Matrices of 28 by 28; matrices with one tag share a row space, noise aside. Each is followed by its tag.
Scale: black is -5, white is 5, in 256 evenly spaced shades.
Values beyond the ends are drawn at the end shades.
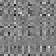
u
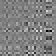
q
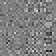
q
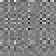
u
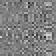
q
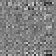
q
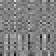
u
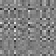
u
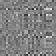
q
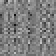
u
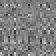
u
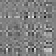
q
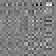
q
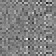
q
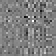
q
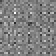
u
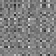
u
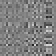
q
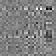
q
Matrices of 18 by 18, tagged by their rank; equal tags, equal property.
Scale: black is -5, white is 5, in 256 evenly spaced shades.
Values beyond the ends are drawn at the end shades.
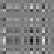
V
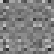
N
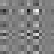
V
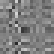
N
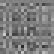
N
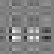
V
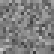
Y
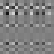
V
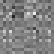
N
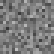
Y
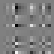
V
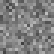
Y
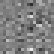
N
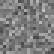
Y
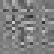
N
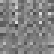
N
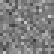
Y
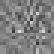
N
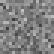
Y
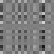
V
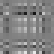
V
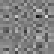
N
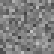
Y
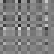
V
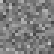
Y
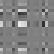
V
